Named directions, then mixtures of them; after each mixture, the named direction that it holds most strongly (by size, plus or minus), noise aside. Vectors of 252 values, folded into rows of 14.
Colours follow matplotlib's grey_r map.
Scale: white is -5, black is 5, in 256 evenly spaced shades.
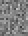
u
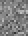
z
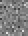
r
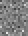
r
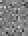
r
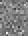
r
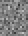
u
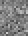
z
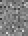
r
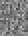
u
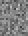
u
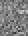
z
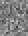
u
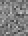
z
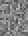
u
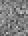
z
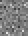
r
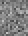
z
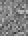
z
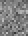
z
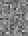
u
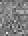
z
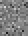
r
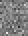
r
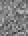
z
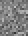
z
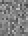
u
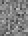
u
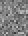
z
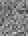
z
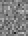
z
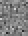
r
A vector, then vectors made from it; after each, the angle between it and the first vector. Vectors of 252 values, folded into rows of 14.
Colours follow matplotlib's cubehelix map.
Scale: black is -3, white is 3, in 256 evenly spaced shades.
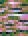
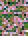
partly opposed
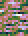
nearly parallel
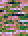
nearly opposite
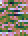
nearly opposite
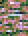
nearly parallel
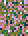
orthogonal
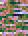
nearly opposite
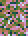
orthogonal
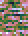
nearly opposite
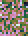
orthogonal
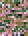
partly opposed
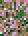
orthogonal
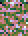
partly aligned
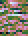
nearly parallel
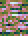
nearly parallel
